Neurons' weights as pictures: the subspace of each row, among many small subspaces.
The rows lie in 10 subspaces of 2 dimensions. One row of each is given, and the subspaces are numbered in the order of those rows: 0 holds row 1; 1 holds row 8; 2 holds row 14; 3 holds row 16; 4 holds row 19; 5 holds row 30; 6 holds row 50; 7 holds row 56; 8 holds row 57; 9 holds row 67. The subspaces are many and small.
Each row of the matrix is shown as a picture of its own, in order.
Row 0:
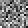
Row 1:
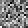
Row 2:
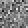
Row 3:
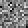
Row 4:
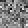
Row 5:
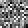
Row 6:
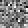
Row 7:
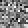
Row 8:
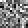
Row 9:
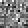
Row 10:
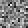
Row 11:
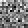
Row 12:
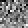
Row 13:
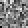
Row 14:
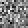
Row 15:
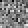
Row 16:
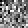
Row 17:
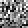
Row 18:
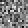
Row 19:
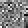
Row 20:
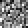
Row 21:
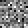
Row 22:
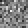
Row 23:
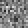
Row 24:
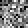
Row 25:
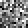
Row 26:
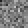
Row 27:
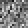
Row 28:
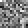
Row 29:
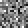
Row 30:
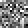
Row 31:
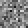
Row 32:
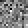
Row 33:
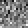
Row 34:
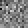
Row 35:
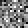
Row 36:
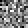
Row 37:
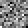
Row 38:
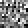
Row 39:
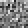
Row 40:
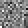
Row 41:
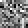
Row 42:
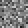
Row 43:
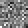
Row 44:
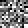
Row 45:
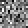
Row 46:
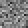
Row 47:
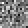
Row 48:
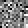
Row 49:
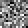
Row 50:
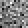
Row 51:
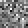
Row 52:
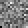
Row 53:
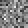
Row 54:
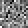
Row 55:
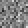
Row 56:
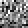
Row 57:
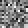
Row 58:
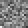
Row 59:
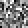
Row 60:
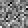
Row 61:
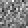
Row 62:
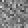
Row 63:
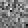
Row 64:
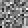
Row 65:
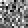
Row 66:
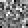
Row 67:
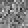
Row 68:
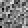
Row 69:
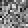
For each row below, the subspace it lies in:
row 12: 7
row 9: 8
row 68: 4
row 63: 5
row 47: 2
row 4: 5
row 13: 1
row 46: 6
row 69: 9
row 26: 3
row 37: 6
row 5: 5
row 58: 6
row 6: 8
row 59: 1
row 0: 0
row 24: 9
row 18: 2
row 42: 9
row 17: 7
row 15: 8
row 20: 4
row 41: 1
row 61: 9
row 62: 1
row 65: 3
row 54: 0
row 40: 4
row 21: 0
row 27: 9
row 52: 5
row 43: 5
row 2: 9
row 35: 7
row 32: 4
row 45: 2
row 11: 7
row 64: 4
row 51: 5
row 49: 6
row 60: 0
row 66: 1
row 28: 1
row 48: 4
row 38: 8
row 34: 3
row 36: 3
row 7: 8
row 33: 7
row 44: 0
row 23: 2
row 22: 3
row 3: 6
